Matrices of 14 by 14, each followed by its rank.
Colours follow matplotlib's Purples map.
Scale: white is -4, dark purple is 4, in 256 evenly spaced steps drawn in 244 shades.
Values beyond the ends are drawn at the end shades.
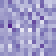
three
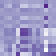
two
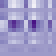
one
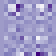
two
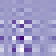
one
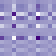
one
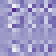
two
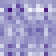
two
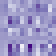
two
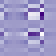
one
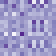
two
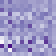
three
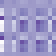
one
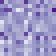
three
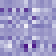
two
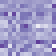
three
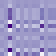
one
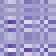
one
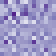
three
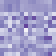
three
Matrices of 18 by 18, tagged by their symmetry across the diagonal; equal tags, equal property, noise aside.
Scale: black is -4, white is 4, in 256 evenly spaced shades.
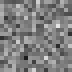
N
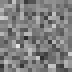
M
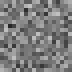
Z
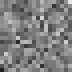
N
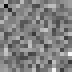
Z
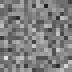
M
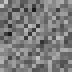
Z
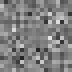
N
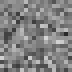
M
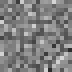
Z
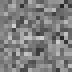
M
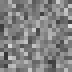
M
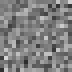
N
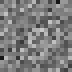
Z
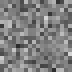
N
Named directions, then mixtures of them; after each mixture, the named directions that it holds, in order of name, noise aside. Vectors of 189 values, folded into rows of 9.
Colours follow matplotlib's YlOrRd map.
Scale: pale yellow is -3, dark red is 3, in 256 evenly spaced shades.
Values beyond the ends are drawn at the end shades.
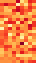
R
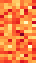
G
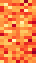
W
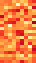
G, R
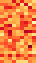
G, R, W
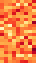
G, R, W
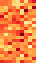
G, W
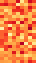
R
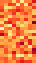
G, R, W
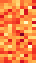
G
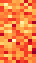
G, W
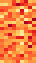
G, R, W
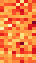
R, W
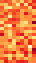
G, R, W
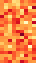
G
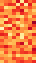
R, W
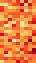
W
